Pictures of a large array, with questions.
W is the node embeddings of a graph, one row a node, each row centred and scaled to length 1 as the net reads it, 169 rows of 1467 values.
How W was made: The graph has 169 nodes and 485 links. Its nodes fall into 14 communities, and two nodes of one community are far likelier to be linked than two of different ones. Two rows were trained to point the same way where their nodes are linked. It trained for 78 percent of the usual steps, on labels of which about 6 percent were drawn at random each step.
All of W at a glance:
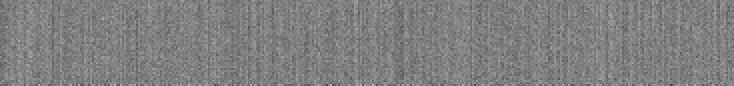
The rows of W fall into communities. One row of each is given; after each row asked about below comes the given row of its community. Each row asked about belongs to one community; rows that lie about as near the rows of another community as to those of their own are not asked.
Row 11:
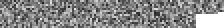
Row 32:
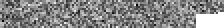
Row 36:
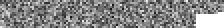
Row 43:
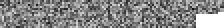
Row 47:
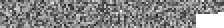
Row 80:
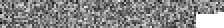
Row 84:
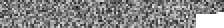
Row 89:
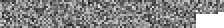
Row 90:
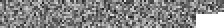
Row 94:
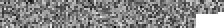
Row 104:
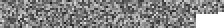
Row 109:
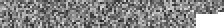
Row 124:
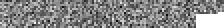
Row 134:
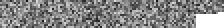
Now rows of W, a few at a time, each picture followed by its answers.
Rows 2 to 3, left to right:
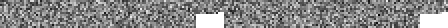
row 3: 94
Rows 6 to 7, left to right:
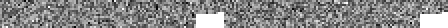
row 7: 80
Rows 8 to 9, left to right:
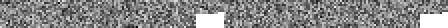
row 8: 36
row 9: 89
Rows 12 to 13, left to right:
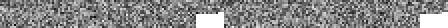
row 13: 124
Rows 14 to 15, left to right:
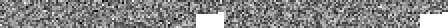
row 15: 89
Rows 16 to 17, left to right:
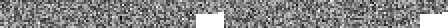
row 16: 43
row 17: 32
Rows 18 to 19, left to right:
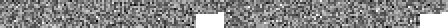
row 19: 124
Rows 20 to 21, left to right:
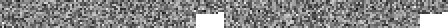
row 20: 32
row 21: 134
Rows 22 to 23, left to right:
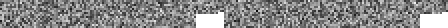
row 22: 104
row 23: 94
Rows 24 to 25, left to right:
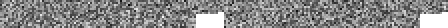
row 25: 90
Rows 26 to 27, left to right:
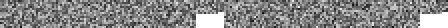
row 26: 104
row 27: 109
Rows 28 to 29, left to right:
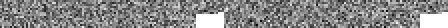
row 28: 32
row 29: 109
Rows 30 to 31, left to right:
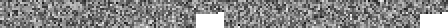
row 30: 90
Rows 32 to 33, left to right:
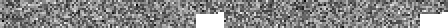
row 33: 84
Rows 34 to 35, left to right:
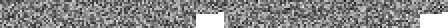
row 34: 89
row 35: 134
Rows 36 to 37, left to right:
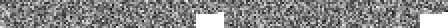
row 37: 36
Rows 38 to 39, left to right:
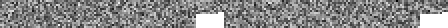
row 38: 134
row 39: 32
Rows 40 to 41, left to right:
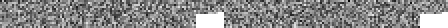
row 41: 43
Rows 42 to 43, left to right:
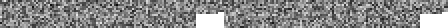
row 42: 89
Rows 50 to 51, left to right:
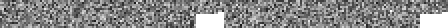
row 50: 11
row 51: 89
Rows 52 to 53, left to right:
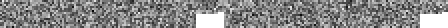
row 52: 94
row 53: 104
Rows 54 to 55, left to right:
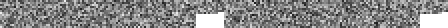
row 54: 104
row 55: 104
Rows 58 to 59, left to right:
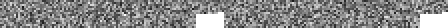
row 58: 94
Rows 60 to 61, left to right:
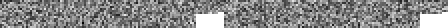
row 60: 124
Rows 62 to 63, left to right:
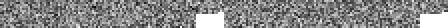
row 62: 94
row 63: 84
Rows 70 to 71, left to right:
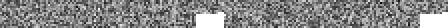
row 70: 124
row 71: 109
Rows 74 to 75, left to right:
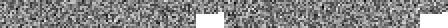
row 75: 109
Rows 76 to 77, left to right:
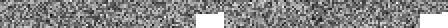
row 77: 90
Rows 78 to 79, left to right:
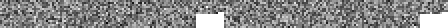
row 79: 134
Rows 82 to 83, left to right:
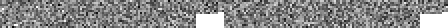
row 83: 47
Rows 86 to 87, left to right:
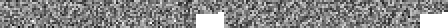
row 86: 90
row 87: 36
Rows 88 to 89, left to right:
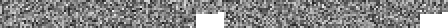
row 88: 36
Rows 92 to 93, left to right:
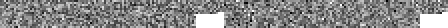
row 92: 134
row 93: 47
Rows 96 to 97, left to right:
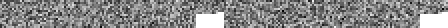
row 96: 124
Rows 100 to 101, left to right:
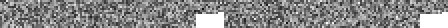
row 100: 32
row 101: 94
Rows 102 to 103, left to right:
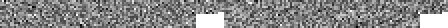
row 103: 43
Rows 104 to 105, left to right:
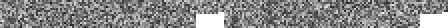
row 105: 104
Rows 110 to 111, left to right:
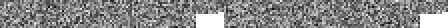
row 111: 36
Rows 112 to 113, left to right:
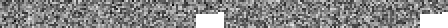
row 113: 32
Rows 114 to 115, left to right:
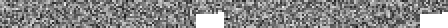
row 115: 43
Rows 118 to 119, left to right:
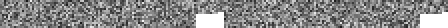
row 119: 84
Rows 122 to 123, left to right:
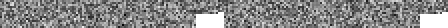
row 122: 32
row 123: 36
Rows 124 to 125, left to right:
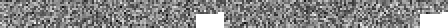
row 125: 84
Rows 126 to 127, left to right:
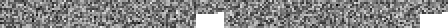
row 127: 47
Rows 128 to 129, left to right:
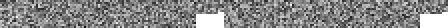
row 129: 47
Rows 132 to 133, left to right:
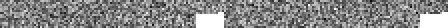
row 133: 84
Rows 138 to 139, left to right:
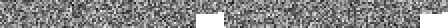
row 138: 11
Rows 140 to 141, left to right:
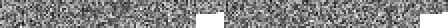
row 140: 84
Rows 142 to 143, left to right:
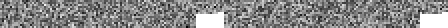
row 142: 43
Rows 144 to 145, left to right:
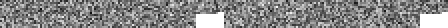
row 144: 134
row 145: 90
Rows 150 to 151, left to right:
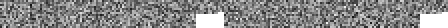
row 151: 94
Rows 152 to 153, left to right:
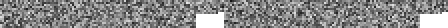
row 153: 11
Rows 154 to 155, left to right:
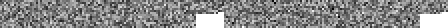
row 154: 32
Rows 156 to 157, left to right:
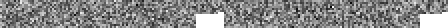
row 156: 104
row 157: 47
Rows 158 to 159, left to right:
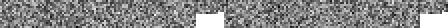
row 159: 36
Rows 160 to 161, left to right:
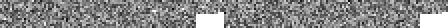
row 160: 80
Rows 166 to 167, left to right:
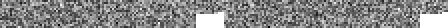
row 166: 94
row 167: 104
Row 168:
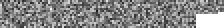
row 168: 36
